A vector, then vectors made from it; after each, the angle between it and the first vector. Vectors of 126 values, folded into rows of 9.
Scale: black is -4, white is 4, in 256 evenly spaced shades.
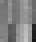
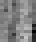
nearly parallel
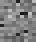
orthogonal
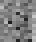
partly opposed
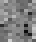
partly opposed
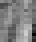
nearly parallel
